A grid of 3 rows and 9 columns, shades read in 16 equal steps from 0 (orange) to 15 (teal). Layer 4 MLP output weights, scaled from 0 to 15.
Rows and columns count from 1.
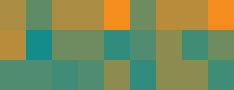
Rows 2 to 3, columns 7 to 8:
7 12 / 7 7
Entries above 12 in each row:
0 2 1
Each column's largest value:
11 15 12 11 13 13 7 12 12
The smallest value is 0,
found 2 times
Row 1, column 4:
5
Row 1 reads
5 10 5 5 0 9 4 4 0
